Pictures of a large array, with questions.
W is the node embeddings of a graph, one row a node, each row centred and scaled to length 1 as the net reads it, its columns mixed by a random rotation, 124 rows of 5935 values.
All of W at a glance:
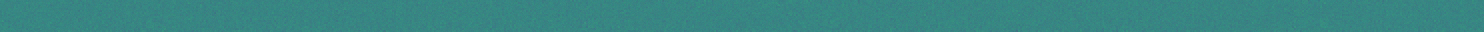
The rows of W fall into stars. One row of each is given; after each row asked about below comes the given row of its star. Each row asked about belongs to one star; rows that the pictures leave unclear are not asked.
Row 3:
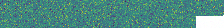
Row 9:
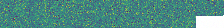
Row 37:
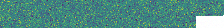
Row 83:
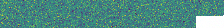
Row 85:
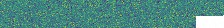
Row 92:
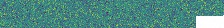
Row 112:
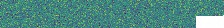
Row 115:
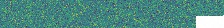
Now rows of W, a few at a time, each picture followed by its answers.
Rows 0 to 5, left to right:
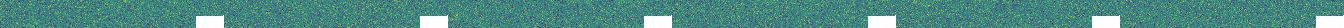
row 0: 83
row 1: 3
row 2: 37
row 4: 85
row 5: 112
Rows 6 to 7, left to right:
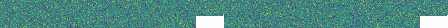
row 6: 85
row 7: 85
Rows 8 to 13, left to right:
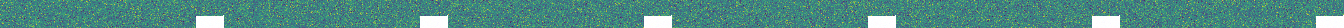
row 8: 83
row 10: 37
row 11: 3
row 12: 112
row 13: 9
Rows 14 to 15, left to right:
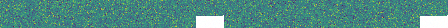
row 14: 9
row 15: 85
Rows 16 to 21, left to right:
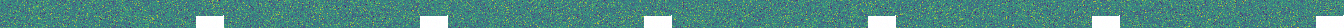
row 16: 92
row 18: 9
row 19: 115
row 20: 92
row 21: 85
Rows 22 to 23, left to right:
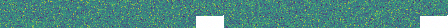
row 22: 83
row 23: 37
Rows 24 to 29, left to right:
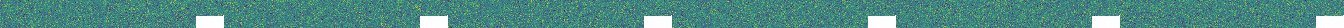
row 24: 37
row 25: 83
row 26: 85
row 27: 9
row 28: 92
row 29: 83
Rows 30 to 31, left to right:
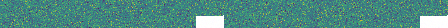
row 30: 85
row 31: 115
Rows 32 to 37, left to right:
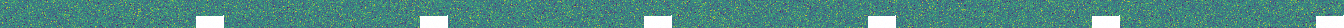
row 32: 83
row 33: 3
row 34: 115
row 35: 115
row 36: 92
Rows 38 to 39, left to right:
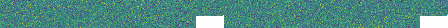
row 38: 83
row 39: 112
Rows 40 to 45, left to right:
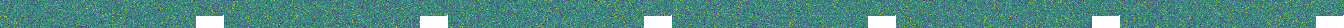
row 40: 9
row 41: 115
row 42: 3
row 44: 85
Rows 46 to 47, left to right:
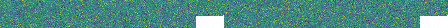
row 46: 37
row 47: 3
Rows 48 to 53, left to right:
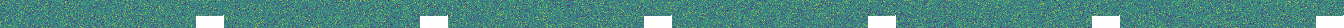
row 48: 3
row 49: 37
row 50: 85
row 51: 37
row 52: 3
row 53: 83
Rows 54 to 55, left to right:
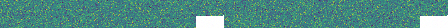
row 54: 37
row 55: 115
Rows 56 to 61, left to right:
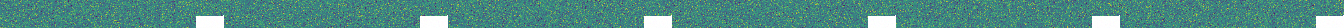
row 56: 112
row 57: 83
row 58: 3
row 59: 3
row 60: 85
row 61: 115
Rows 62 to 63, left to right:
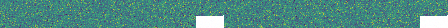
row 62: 85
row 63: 85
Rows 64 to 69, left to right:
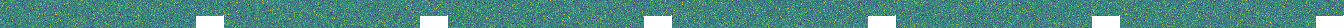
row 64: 83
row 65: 92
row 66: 3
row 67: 115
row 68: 85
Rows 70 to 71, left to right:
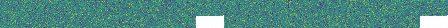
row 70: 115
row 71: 37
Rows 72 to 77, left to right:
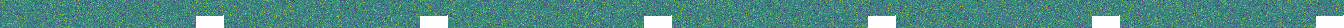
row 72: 112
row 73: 85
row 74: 37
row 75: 37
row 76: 3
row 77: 37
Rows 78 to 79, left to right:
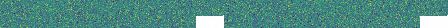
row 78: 92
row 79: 3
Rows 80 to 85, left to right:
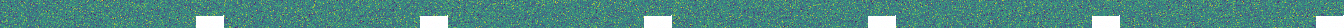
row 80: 9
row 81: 9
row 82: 3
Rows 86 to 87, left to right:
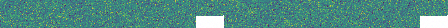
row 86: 92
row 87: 3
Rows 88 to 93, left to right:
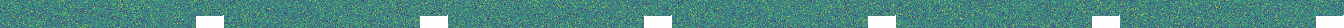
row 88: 83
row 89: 3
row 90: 9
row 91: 3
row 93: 9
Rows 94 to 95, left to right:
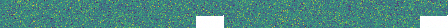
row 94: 112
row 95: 112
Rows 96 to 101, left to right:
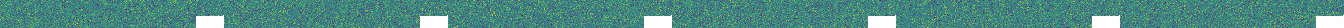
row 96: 37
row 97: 112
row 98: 9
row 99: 112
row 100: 37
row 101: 3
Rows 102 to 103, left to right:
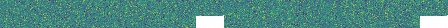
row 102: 9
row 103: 92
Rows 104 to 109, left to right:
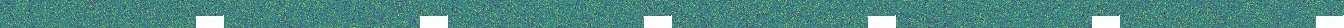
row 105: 112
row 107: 9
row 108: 85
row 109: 92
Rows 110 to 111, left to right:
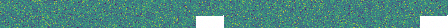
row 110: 9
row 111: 112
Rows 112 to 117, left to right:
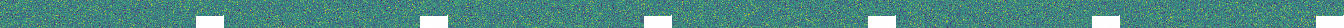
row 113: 115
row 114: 37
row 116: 3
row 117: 92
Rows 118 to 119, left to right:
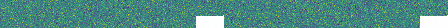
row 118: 115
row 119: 112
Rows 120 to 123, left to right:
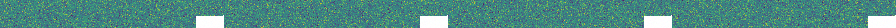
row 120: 83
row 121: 112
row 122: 85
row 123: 115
